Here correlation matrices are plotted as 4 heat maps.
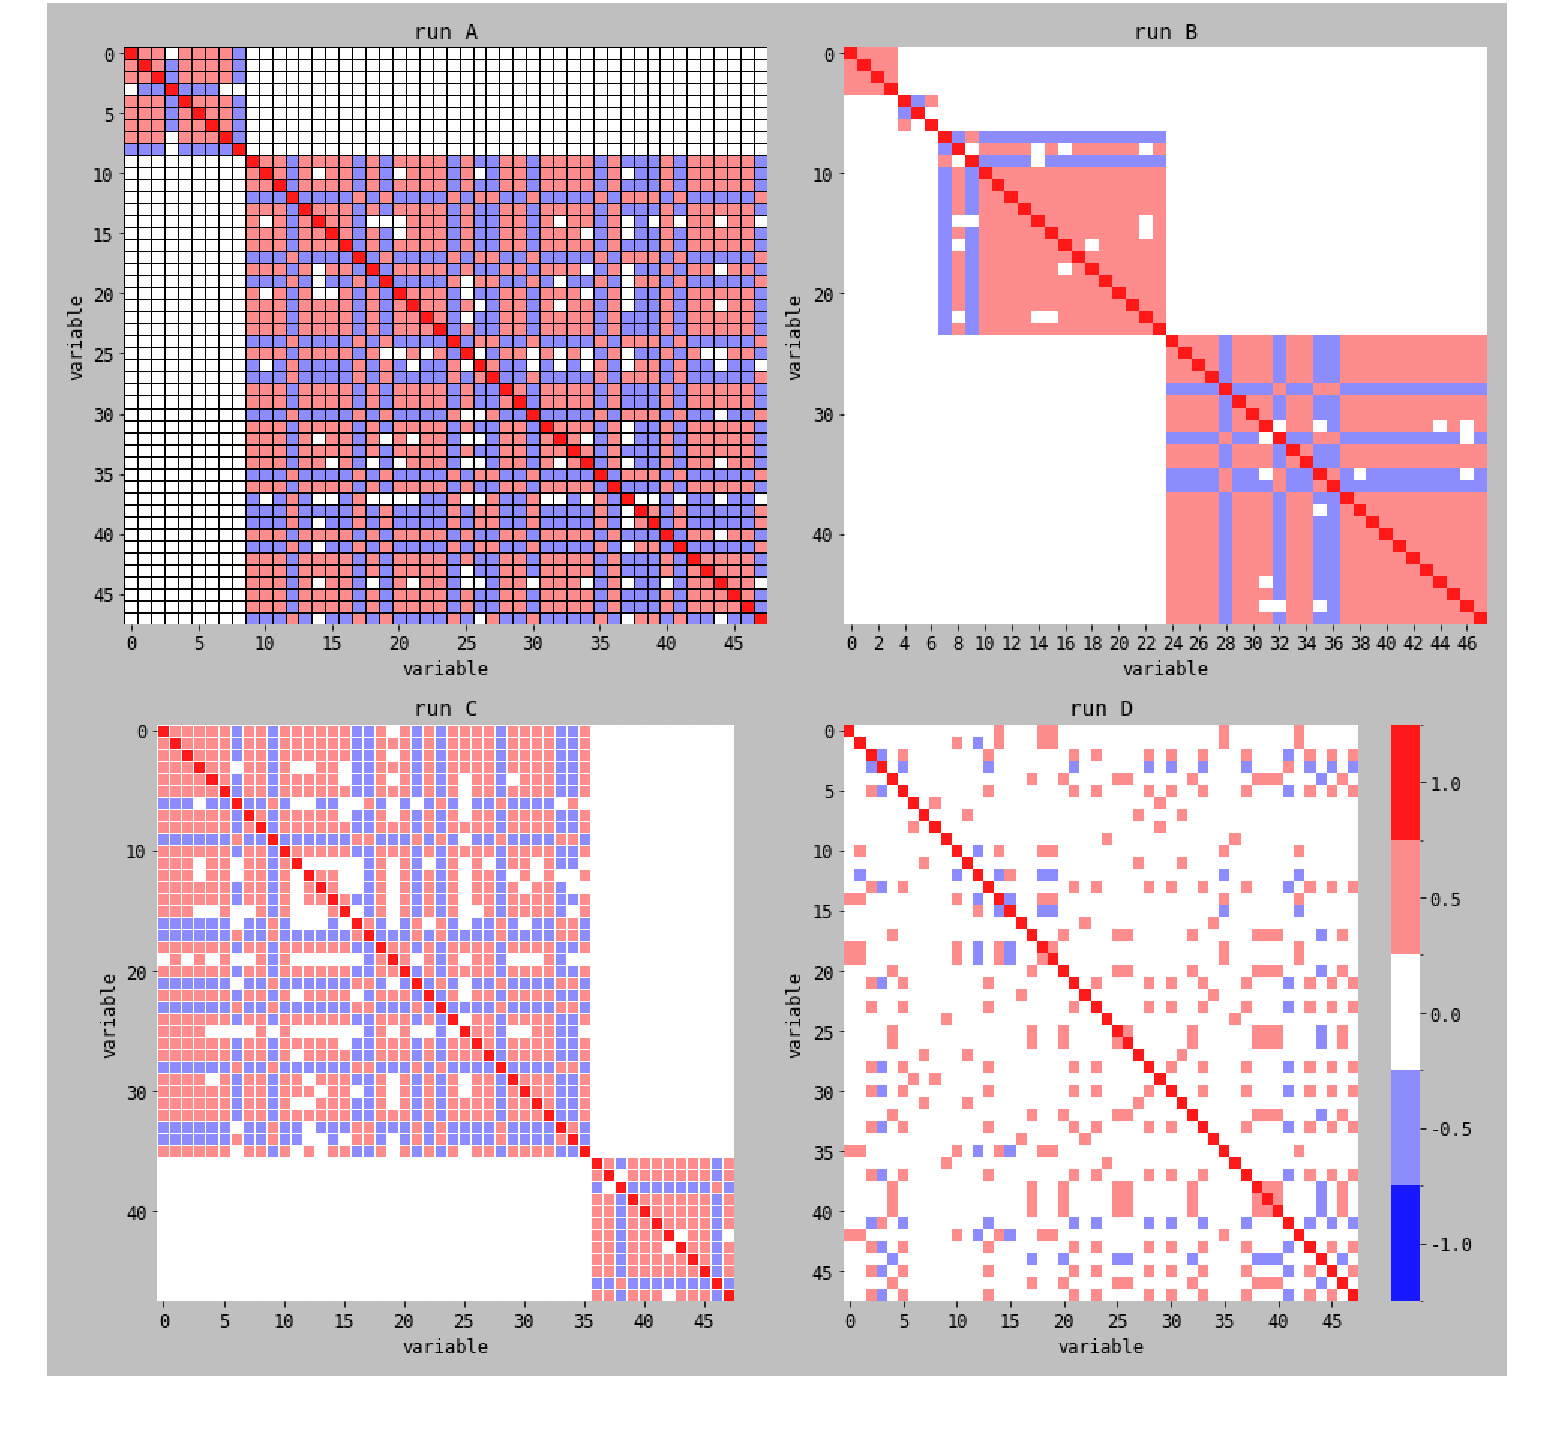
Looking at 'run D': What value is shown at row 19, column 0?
0.5
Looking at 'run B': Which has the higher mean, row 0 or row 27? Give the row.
27
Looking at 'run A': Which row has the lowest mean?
38
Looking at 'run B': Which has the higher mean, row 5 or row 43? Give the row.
43
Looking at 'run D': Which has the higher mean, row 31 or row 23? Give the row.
23
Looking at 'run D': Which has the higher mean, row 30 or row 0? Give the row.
30
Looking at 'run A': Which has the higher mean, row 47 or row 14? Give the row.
14
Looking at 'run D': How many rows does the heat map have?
48
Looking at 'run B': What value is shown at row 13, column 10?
0.5
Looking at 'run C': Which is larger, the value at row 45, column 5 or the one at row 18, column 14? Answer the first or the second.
the second
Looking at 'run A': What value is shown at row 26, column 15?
-0.5
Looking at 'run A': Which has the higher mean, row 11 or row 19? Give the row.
11
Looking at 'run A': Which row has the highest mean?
31
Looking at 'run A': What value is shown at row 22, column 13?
0.5
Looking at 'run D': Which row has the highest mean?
23
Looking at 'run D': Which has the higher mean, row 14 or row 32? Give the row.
32
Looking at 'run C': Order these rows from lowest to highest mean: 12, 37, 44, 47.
47, 44, 37, 12
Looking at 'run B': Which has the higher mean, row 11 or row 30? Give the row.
30
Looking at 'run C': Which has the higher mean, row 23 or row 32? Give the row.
32
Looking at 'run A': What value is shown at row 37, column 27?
0.5
